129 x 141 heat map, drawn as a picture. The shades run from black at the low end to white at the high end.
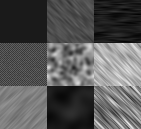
The table splits into 3 rows of 3 panels. Panel 1,1: very low, flat. Panel 1,2: low, slanting down to the right, faint in contrast. Panel 1,3: very low, streaked across, faint in contrast. Panel 2,1: low, checkered. Panel 2,2: middling, blotchy, strong in contrast. Panel 2,3: high, slanting down to the right. Panel 3,1: middling, slanting up to the right, faint in contrast. Panel 3,2: very low, smooth, faint in contrast. Panel 3,3: middling, slanting down to the right, strong in contrast.
